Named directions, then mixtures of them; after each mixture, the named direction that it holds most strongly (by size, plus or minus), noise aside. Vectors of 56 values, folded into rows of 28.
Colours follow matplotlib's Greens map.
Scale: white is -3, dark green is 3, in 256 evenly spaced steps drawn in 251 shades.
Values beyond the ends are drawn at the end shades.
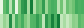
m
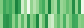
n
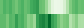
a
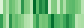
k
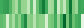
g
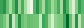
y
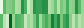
k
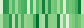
m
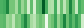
g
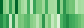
m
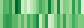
n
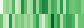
k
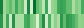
m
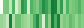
m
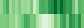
a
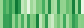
n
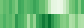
a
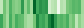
k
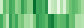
k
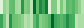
k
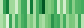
m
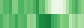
a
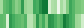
k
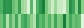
g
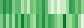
a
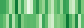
y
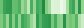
a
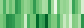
g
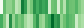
k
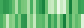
g
